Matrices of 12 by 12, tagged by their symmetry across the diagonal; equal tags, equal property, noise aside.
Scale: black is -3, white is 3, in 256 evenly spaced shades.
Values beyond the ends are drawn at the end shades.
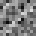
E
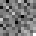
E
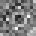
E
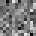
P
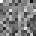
P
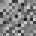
E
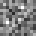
E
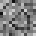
E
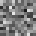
P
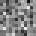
P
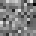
P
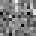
P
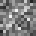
E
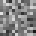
P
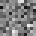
P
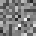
E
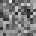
P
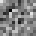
E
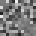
E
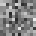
P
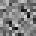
E
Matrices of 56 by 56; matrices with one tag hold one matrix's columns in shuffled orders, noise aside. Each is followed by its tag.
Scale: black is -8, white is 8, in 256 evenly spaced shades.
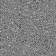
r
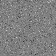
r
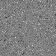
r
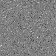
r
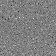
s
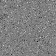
r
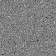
r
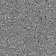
s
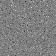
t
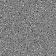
t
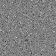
r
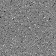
s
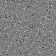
r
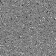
s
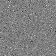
t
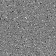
s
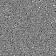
t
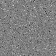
t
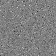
t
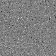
s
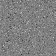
r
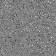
r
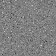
r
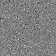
s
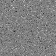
t
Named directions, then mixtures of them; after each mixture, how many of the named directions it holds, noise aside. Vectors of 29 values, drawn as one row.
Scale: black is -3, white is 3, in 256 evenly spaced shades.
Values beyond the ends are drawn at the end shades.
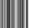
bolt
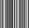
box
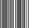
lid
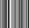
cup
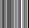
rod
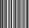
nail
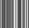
three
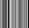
two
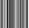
two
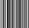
three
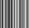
three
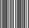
one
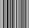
one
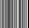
three
